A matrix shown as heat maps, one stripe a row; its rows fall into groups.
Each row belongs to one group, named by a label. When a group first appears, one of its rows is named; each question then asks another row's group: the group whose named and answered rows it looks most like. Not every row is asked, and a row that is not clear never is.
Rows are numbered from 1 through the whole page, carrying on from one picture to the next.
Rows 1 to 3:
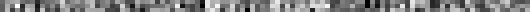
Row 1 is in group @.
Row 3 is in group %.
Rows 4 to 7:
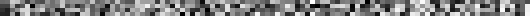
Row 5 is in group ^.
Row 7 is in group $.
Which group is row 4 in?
@
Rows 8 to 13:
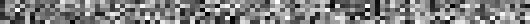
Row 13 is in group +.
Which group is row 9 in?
@
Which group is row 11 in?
$
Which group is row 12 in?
^
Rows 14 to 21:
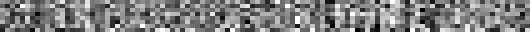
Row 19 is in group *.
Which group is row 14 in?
*
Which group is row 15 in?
^
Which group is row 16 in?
*
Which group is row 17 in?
+
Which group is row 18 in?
*
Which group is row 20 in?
@
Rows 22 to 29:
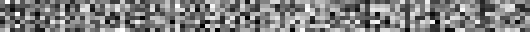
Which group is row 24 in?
+
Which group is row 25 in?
*
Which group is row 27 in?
^
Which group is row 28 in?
%
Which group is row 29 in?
+
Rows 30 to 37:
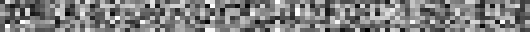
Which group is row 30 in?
@
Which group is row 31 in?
+
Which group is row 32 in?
*
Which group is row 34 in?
+
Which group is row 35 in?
^
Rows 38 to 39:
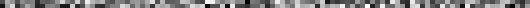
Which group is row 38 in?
@
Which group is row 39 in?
$
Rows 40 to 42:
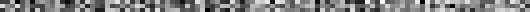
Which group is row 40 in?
$
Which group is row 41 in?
*
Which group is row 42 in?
$
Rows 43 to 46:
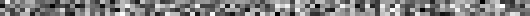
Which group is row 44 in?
$
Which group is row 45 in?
*
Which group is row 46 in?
+
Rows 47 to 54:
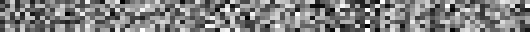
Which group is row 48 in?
^
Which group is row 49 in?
@
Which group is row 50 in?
*
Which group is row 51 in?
%
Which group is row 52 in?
$
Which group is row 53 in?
@
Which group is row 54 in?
@
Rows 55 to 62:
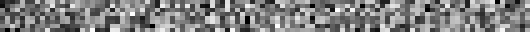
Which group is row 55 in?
^
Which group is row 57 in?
*
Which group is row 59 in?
%
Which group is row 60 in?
%
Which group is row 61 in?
$
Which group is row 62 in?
$
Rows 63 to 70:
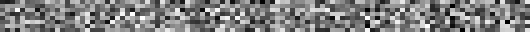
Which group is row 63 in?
^
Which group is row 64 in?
@
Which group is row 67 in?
@
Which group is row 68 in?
^
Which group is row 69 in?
@
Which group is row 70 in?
$
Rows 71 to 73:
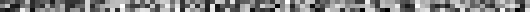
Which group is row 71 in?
$
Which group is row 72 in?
+
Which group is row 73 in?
^
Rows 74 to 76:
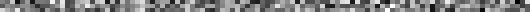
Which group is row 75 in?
@
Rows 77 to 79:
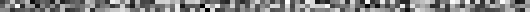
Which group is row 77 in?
$
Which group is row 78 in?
%
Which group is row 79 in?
+
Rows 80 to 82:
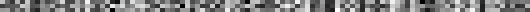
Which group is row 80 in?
*
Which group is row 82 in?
*
